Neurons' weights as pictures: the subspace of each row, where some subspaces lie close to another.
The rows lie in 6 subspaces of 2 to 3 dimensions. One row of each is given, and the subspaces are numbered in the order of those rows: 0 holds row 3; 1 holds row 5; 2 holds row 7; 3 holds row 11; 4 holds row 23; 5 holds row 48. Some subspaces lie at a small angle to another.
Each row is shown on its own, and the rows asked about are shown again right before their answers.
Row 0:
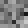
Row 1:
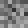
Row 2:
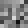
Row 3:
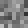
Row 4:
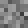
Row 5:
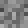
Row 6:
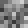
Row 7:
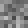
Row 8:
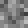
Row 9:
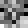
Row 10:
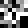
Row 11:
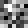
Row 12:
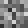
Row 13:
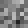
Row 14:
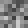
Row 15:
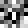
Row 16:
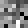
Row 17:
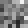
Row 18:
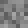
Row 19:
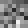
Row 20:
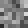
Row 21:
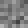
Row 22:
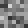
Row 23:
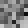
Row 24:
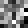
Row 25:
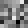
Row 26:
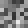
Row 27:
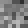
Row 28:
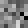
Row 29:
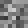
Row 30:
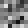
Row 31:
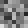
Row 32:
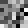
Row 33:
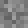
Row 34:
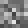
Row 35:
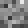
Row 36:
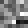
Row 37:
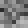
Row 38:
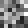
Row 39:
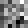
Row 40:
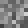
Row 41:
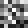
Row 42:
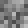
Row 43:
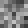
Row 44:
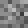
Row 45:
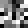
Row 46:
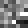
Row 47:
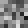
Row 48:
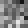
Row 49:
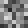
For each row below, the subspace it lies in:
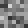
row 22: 4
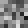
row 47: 2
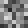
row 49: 3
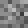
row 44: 3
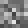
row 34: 2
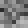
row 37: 1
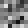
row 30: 0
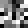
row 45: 0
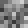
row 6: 5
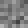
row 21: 0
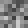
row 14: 2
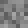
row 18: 2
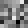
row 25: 0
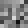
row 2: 0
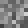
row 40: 4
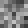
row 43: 5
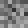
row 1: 3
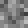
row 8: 4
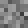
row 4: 3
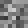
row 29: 2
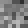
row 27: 5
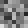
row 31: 3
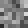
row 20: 0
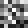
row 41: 3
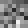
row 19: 2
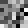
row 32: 4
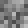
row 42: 5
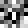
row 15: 1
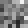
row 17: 5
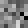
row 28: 2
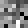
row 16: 2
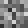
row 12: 3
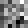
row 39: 5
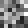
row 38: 0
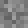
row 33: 3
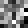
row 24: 4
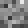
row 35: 0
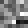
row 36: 4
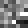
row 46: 4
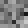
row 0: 4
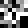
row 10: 1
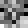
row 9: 1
